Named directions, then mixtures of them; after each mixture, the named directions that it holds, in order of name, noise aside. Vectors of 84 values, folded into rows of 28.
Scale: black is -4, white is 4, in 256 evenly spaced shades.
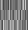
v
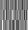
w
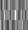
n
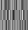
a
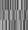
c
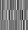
a, c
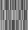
c, n, w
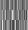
w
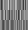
n, v, w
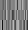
c, w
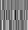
a, n, w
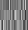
c, n, v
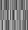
a, n, v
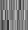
c, n, w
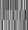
c, v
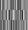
a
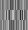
a, c, w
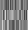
c, w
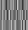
a, c, w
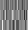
w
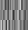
a, c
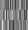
c, w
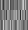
a, v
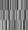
c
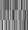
a, c, v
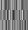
a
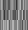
a, n, v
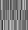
v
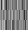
a, n, w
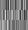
c, v, w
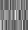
c, n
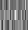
n, v
